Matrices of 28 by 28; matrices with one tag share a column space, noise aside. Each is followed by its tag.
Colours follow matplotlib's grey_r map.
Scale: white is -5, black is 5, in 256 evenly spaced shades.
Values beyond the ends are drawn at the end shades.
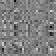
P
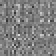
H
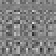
P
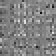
H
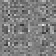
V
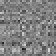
P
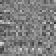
P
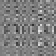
V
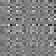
V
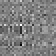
V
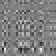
P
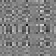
V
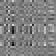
V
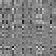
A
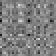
H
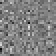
P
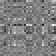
V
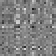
A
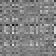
V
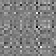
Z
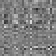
A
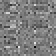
Z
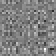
P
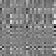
A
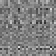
A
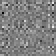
Z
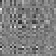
A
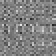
V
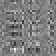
P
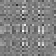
V
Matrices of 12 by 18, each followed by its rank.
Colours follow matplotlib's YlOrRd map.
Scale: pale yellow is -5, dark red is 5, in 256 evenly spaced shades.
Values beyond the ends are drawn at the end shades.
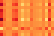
one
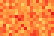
full rank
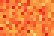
full rank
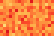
full rank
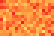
full rank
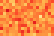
full rank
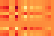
one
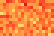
full rank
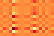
one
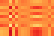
one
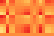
one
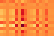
one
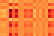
one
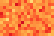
full rank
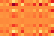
one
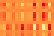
one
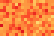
full rank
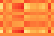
one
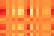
one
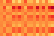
one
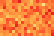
full rank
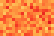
full rank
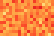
full rank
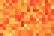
full rank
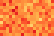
full rank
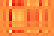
one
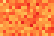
full rank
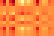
one
